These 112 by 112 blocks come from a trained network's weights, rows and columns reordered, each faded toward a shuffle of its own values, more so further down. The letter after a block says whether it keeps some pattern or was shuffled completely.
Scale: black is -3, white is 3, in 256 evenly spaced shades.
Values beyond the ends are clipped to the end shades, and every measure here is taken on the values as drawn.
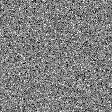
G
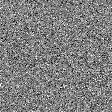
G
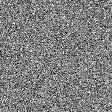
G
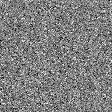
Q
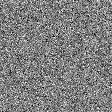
G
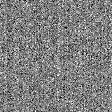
Q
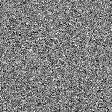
Q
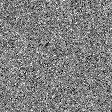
G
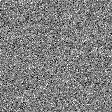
G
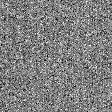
Q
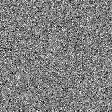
Q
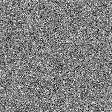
G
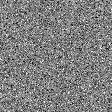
G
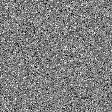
Q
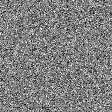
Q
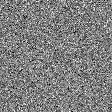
G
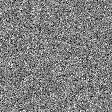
G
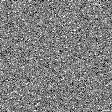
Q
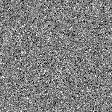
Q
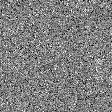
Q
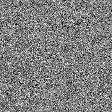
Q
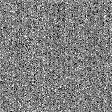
Q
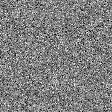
Q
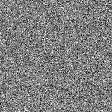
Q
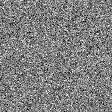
G
